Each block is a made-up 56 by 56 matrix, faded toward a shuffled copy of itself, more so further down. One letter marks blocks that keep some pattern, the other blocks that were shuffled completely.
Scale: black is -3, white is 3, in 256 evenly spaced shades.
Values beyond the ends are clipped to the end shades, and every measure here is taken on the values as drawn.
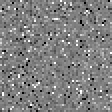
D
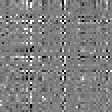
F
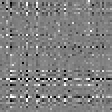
F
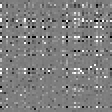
F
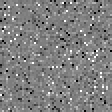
D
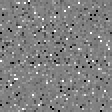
D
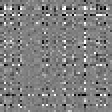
F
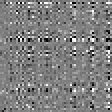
F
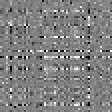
F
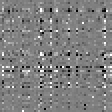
F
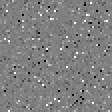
D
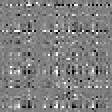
F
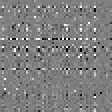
F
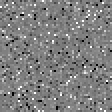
D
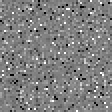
D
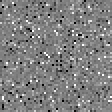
D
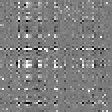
F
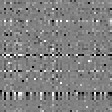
F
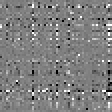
F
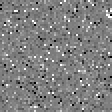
D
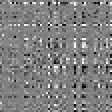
F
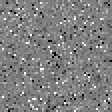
D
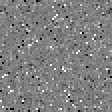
D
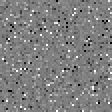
D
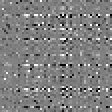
F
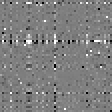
F
